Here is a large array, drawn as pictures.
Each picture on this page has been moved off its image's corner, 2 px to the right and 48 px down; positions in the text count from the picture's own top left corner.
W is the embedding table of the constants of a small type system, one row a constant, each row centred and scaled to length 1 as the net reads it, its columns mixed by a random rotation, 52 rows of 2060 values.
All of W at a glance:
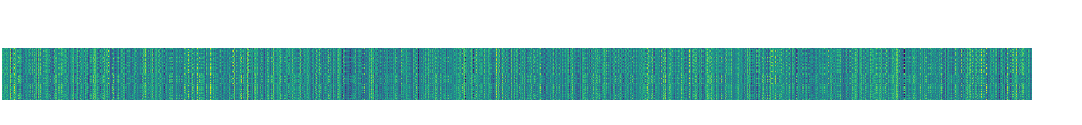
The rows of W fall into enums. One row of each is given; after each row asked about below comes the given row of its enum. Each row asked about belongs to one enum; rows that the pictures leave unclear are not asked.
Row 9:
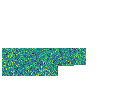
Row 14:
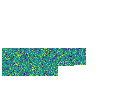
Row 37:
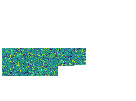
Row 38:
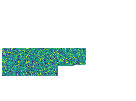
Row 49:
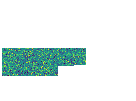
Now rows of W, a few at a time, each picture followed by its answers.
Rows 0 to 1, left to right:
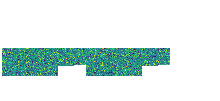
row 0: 38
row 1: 37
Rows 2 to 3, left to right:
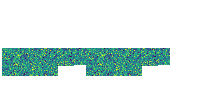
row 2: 14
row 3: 14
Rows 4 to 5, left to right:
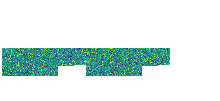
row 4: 37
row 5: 38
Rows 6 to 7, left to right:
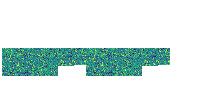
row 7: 37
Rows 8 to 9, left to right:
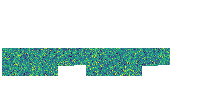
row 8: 14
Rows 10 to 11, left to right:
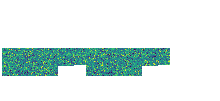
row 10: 49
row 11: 37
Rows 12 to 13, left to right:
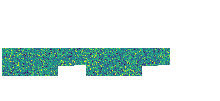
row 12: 37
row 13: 9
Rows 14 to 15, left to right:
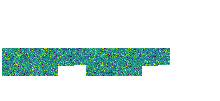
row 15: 37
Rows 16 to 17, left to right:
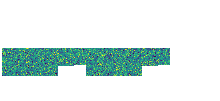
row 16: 38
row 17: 14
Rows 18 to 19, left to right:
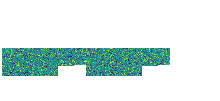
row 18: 37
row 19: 38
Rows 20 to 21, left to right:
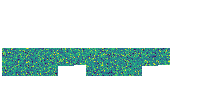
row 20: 38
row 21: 37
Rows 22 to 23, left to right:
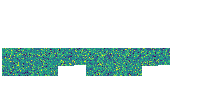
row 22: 37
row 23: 14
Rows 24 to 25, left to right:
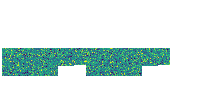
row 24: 37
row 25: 38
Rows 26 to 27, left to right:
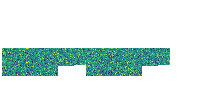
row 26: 38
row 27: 49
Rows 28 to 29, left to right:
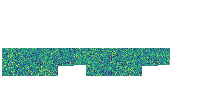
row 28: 9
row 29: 49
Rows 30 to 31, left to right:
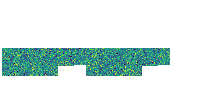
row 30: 14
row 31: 9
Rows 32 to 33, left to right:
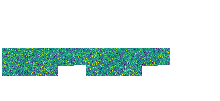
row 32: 49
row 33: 9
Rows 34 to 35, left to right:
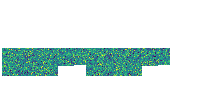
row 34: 49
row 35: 14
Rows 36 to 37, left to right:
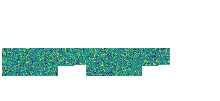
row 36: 38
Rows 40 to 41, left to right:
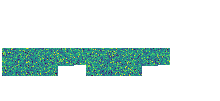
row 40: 38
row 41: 49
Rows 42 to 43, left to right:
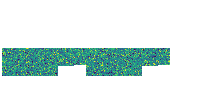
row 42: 38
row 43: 37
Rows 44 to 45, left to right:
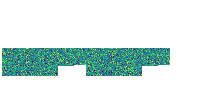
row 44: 38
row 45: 49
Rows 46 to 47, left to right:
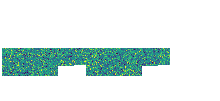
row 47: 9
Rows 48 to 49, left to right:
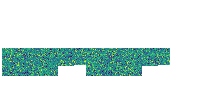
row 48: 37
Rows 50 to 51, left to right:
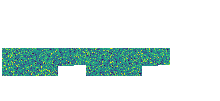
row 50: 9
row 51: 38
